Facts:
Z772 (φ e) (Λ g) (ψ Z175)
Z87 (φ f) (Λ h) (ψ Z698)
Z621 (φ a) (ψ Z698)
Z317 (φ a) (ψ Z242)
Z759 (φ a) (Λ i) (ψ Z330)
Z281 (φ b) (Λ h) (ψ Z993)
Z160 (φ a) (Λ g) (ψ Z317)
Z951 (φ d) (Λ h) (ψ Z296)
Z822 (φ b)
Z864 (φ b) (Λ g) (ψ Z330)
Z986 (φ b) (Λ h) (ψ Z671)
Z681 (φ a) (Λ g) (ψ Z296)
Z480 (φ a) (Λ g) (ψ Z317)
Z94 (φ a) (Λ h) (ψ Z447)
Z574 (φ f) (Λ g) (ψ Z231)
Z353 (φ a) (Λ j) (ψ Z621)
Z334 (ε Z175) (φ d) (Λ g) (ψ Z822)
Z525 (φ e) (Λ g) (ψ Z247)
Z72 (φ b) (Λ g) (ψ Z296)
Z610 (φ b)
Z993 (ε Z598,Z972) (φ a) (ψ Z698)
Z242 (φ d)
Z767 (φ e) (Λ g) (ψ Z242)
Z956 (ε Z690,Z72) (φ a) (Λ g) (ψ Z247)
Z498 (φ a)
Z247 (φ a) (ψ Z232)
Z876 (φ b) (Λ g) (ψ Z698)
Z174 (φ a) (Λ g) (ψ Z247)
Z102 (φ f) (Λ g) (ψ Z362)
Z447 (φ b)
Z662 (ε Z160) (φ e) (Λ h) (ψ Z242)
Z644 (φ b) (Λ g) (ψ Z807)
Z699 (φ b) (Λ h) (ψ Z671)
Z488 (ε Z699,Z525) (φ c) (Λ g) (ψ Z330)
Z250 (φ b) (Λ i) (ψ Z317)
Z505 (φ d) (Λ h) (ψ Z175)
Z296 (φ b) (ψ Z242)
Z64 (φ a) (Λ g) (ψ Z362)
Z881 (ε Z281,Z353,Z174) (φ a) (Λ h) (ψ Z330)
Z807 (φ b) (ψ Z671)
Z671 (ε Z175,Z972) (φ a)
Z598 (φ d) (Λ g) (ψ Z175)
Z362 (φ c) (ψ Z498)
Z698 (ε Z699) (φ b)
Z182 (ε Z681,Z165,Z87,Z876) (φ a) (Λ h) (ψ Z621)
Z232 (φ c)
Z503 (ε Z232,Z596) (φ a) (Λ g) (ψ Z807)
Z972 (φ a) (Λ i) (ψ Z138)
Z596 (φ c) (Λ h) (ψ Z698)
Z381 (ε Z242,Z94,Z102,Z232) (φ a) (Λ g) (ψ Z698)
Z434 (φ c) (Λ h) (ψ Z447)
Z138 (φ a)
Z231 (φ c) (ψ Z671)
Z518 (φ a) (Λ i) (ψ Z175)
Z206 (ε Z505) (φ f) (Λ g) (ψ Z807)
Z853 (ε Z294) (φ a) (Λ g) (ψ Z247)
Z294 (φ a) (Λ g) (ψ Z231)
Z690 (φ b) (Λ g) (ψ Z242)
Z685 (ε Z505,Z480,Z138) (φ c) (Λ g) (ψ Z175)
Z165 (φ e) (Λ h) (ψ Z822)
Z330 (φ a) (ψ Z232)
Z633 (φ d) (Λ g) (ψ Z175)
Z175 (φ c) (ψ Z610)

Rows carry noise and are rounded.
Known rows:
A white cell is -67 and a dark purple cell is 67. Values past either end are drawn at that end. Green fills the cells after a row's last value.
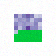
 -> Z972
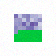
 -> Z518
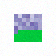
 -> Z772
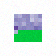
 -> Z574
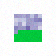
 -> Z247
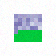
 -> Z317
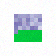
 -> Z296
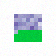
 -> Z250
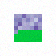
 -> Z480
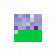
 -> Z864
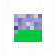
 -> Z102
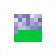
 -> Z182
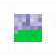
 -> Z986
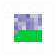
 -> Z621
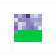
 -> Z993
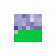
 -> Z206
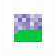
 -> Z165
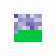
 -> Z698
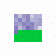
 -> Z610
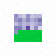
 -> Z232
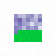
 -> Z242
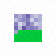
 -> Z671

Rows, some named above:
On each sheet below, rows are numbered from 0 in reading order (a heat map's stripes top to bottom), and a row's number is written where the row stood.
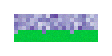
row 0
Z250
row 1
Z598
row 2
Z671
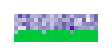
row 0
Z281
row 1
Z525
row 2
Z294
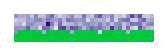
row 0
Z247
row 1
Z160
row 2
Z503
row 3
Z759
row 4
Z353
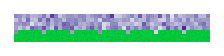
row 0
Z951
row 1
Z876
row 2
Z767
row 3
Z993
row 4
Z956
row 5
Z881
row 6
Z64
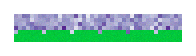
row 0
Z206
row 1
Z864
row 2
Z881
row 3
Z480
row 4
Z175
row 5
Z174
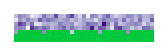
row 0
Z662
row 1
Z381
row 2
Z488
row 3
Z160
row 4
Z951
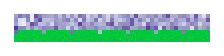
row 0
Z853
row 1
Z247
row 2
Z505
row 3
Z699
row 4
Z681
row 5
Z334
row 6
Z596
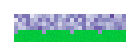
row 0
Z182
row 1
Z94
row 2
Z87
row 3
Z381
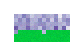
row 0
Z138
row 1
Z330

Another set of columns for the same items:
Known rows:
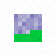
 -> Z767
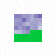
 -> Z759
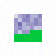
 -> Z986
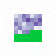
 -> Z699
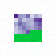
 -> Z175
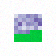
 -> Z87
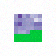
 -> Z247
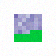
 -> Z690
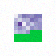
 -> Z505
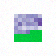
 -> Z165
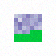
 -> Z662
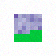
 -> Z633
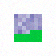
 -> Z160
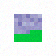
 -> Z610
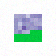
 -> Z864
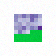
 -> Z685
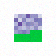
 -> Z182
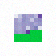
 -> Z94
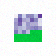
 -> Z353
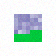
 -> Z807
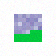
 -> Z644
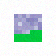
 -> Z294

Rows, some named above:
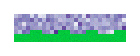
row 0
Z698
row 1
Z232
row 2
Z102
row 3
Z206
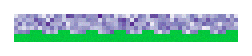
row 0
Z87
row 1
Z881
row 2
Z518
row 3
Z175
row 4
Z881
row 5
Z671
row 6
Z699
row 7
Z698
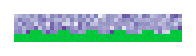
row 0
Z242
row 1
Z381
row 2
Z503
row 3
Z94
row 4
Z64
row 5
Z480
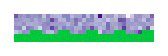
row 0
Z250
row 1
Z330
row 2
Z621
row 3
Z598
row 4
Z596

